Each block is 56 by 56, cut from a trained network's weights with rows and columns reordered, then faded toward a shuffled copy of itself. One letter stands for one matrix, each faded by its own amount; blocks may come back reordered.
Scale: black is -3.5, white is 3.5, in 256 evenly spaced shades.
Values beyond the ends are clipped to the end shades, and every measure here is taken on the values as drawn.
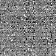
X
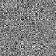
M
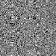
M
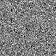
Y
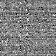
X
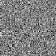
M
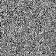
Y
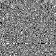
Y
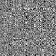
M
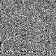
Y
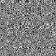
M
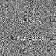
M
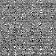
X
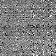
X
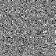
M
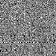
Y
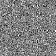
Y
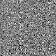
M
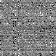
X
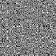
M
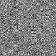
M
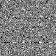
Y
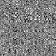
M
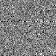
Y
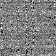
X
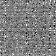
X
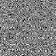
M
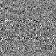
M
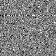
Y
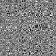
M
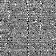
X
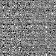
X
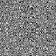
M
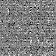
X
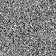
Y
